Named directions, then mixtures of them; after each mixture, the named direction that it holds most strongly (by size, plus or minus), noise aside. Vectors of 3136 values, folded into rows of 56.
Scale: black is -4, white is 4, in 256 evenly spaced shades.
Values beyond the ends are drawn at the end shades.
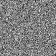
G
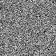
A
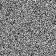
G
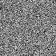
A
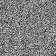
A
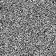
A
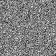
G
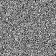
G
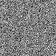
G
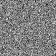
G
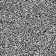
A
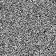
A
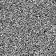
A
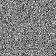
G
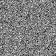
A
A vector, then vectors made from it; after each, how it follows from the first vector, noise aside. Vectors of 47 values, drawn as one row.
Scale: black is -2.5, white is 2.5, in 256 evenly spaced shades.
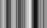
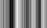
reversed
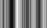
reversed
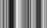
reversed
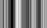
reversed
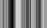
reversed
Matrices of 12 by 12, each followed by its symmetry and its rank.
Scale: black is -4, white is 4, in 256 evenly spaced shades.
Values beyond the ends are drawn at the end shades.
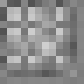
symmetric, rank two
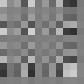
symmetric, rank one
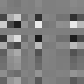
neither, rank one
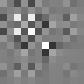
symmetric, rank two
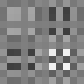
symmetric, rank one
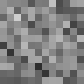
neither, full rank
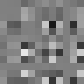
antisymmetric, rank two
